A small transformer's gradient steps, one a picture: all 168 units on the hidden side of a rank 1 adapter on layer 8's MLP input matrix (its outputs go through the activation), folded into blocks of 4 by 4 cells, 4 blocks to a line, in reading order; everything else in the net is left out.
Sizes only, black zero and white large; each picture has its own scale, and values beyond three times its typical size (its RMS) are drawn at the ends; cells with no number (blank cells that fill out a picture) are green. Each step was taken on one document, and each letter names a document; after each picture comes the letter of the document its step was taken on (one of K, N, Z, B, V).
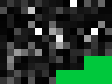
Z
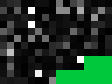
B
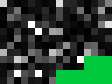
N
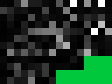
Z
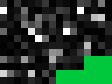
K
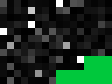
B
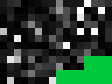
N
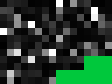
B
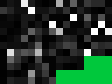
Z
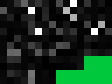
Z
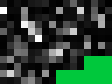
K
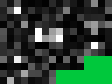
N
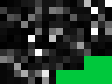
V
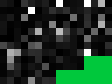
Z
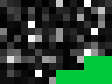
N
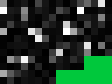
K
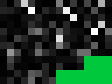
Z
